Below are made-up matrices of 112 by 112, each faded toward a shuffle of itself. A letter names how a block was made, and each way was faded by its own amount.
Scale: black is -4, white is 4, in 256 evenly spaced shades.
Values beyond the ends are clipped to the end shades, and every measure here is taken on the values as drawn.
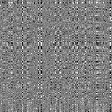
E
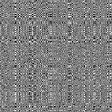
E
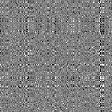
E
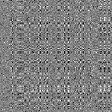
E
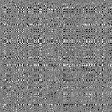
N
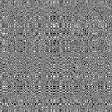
N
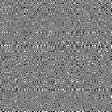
N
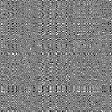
E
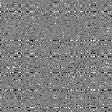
N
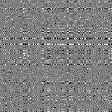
N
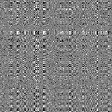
E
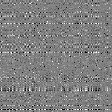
N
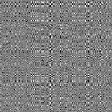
E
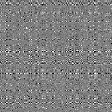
N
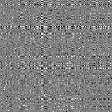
N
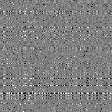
N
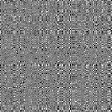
E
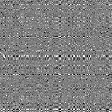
N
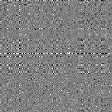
N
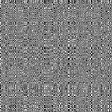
E
